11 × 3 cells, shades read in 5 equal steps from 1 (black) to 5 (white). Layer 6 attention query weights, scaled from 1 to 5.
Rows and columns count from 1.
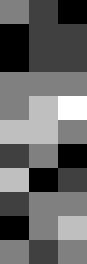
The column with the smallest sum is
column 1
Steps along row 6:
same down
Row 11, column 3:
3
